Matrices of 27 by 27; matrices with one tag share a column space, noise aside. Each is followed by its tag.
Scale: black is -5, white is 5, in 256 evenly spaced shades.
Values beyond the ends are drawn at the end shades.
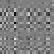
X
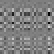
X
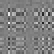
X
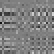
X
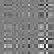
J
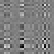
J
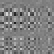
X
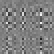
X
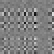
X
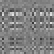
X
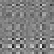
J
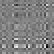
J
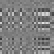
X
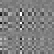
X
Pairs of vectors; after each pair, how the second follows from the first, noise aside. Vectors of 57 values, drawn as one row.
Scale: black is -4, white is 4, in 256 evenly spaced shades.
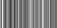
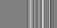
partly zeroed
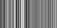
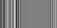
partly zeroed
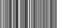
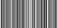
shuffled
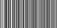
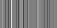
partly zeroed
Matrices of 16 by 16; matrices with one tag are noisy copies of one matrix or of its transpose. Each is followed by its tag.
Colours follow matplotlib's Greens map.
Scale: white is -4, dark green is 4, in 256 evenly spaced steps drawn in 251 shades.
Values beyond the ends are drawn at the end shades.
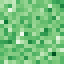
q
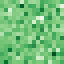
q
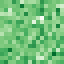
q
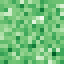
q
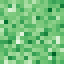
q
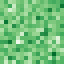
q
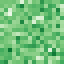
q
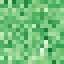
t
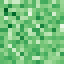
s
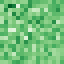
s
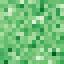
q
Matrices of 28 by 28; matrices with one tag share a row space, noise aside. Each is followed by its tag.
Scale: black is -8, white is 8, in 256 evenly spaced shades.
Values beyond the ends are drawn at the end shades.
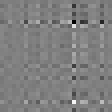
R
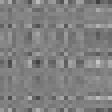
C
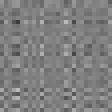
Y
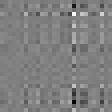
R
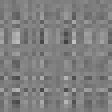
Y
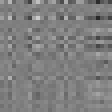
C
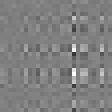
R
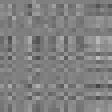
C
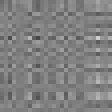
C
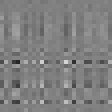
Y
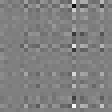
R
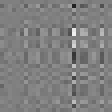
R
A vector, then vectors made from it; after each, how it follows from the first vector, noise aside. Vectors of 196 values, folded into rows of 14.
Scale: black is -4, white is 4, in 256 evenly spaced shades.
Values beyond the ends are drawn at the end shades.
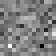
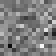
negated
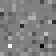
partly zeroed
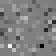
partly zeroed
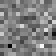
negated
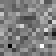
negated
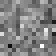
sign-scrambled
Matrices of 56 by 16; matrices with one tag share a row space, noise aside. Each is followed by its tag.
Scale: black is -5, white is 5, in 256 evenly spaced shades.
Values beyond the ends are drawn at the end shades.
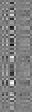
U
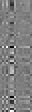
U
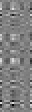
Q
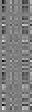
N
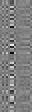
U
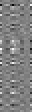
Q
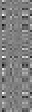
N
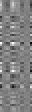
Q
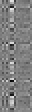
U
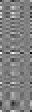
Q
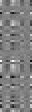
Q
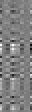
Q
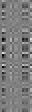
N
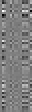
N
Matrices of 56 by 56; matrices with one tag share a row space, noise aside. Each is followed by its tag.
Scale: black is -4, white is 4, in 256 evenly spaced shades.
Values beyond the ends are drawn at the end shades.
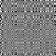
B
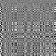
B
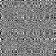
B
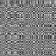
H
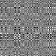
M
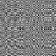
H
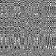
M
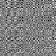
H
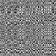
H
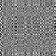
B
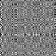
B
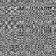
H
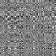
H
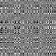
M
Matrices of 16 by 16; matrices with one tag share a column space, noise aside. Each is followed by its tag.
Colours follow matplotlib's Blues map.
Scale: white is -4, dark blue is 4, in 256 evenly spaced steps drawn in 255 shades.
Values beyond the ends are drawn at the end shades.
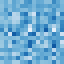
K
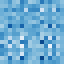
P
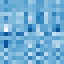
K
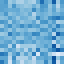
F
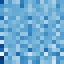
F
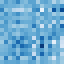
P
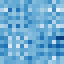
P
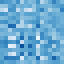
P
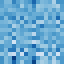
F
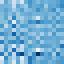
F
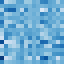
P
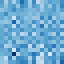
F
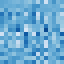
K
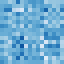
P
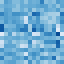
K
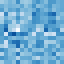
K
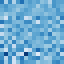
F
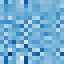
F
